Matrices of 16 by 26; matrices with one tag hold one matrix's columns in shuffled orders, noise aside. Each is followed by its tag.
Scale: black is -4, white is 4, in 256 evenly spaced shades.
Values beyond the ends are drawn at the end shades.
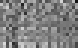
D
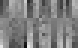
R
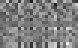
D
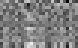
D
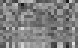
D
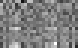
D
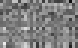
D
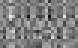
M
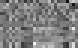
D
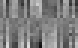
R
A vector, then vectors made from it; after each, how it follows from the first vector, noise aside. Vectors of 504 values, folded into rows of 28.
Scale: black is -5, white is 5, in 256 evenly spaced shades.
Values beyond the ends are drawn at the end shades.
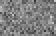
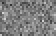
reversed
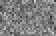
negated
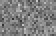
wrapped around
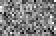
scaled up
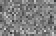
negated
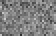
reversed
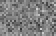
wrapped around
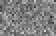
negated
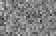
wrapped around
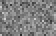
reversed
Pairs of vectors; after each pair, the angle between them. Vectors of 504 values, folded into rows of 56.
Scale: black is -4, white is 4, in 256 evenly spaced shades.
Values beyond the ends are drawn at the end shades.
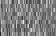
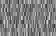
partly opposed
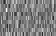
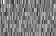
partly opposed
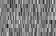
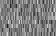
nearly parallel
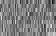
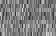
partly aligned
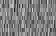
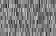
partly aligned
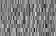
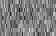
orthogonal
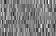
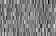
nearly opposite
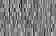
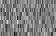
partly opposed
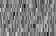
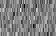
nearly parallel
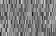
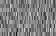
orthogonal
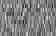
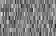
orthogonal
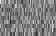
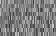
partly aligned
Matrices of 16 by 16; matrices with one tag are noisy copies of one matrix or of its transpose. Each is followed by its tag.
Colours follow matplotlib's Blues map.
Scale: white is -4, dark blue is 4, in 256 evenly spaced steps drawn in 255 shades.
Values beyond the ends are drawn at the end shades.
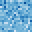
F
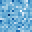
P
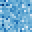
F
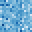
F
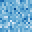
P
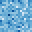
P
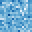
P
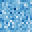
P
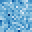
P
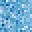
F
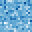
F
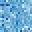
F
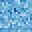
P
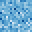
P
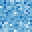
F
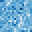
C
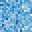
F
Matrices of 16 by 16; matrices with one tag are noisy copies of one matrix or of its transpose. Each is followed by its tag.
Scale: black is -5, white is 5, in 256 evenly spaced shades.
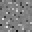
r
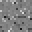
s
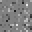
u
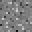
r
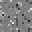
s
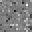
u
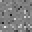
u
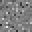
r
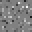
r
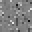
s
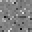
s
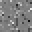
s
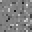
u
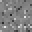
u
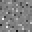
r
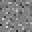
r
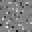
r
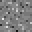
r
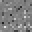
u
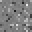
u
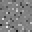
r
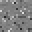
s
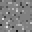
r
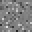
r
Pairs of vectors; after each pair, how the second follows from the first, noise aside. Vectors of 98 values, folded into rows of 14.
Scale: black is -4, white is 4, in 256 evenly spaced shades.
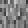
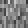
copied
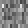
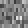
shuffled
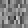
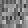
shuffled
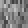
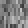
reversed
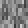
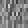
shuffled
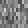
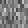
copied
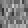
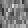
copied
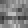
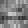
copied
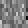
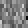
copied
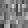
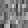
copied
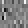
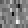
shuffled
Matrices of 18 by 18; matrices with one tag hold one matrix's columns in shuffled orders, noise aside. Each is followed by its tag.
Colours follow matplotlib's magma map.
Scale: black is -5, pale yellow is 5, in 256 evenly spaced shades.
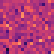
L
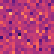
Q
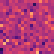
L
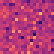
Q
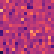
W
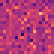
Q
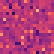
W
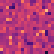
W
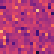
W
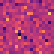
Q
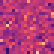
L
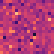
Q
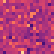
L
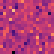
W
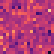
W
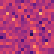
Q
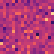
Q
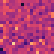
L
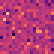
Q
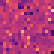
W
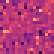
W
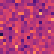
Q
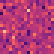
W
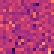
L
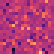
L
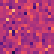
W
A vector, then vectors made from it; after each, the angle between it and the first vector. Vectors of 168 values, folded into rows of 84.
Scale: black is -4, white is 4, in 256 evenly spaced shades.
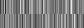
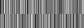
partly aligned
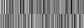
nearly opposite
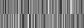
partly aligned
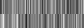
orthogonal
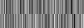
nearly opposite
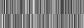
partly opposed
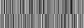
nearly opposite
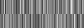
nearly parallel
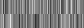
partly aligned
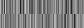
nearly opposite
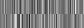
orthogonal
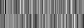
nearly parallel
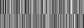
nearly parallel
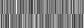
partly opposed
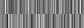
partly opposed
